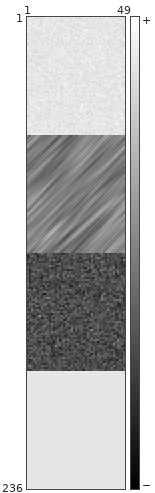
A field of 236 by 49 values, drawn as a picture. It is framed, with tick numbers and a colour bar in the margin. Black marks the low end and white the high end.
It is made of 4 by 1 panels. Panel 1,1: very high, fine-grained, faint in contrast. Panel 2,1: middling, slanting up to the right. Panel 3,1: low, fine-grained. Panel 4,1: very high, flat.
